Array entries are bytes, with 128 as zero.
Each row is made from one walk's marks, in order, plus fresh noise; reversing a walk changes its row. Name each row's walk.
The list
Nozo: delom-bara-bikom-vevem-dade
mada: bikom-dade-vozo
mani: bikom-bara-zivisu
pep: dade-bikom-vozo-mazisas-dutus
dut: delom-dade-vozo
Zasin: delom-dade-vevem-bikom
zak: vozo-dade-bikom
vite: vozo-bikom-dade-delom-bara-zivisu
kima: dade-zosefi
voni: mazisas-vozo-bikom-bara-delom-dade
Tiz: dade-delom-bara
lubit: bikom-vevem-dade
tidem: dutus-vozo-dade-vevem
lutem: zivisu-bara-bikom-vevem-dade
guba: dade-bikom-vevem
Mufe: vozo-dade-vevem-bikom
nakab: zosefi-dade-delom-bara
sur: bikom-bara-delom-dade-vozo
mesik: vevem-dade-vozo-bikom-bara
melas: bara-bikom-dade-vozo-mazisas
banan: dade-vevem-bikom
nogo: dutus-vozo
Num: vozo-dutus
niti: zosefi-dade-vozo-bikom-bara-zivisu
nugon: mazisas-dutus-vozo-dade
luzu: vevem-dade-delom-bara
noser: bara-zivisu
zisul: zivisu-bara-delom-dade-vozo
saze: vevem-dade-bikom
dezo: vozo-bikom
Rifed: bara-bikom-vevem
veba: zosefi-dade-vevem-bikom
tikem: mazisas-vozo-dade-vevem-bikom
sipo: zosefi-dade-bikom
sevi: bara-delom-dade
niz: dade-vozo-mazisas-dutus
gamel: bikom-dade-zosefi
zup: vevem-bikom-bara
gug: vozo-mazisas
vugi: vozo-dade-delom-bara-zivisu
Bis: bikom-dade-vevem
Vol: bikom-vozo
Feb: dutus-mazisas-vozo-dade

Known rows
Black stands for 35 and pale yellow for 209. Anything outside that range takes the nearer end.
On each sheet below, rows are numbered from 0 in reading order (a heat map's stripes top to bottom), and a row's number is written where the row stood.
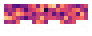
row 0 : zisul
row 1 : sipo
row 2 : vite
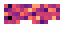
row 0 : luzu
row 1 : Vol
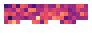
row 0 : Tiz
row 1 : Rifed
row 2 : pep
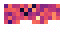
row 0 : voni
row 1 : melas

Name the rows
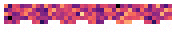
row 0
mesik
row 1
lubit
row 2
zak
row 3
mada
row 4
sevi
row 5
zup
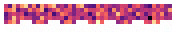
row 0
nakab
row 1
veba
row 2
kima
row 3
dut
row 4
niz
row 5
Zasin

